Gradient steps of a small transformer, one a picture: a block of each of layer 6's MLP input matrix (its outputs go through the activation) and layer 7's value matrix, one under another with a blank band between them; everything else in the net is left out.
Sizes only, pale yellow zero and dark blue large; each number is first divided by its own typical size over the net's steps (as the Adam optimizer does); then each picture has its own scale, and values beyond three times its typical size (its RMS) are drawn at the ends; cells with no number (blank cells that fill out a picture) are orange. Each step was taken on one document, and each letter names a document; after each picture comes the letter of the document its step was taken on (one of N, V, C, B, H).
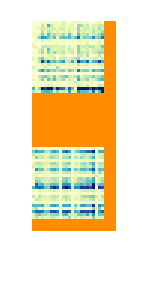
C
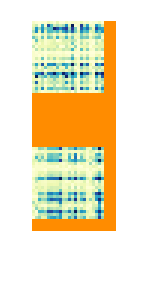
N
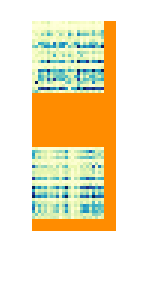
C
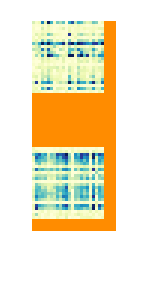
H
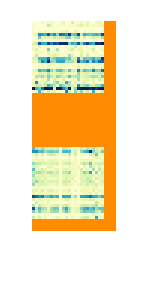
C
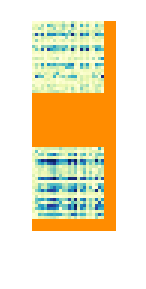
N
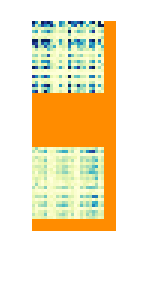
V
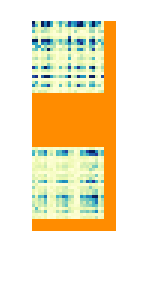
V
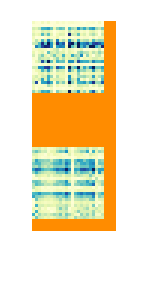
H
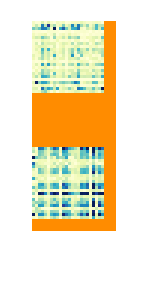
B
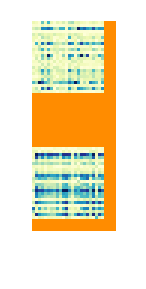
H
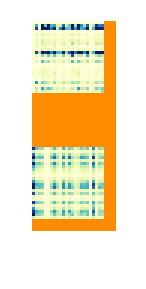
B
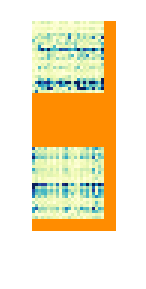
C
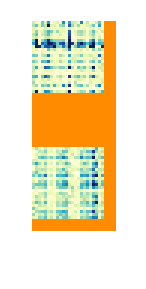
V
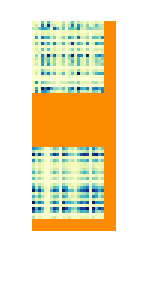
B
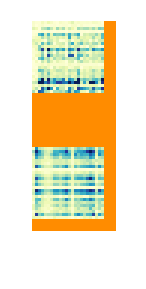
H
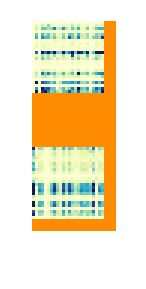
B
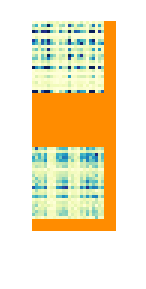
V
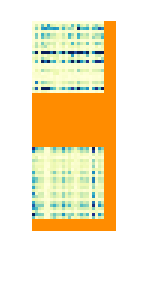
B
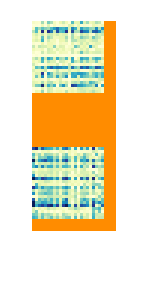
N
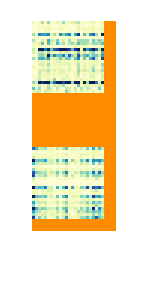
C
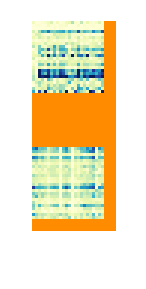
C
